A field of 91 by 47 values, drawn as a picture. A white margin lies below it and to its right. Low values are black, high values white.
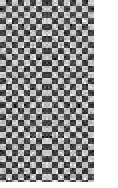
There is no overall slope. The histogram has two humps. It is mirror symmetric from left to right. A checkerboard runs through the table.
